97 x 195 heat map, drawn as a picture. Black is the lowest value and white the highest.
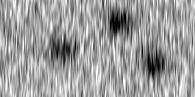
Three dips sink into the field. Streaks run downward. Neither half mirrors the other. No overall slope runs across the table.
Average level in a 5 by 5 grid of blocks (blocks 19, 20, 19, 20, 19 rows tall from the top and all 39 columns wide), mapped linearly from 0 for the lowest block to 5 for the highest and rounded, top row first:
44334 | 34224 | 40433 | 43422 | 55445
